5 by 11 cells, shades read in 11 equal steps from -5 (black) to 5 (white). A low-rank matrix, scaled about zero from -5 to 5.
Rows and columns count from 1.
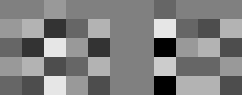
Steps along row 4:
up down up up down same up down same up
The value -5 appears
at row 3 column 8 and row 5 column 8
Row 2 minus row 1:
1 2 -4 -1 2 0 0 5 -1 -2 2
